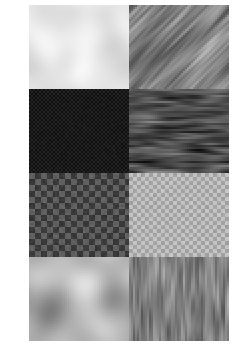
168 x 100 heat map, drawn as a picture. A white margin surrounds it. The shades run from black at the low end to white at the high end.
It is made of 4 by 2 panels. Panel 1,1: very high, smooth, faint in contrast. Panel 1,2: middling, slanting up to the right. Panel 2,1: very low, checkered, faint in contrast. Panel 2,2: low, streaked across. Panel 3,1: low, checkered. Panel 3,2: high, checkered. Panel 4,1: high, smooth. Panel 4,2: middling, streaked downward.
